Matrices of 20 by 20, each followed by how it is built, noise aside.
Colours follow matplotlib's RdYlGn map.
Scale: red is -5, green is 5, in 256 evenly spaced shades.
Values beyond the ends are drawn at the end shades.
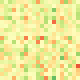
low rank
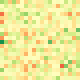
low rank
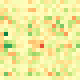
low rank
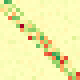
banded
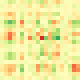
low rank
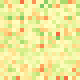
low rank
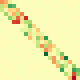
banded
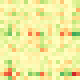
low rank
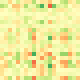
low rank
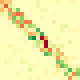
banded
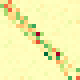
banded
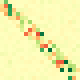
banded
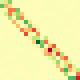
banded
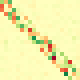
banded
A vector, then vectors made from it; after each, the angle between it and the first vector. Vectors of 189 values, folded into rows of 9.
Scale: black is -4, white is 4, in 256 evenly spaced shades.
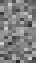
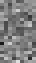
nearly opposite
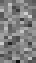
nearly parallel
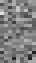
partly opposed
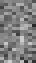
orthogonal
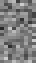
orthogonal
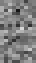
partly aligned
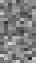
nearly opposite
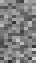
partly opposed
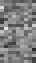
partly aligned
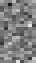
nearly opposite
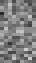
nearly parallel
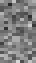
nearly opposite
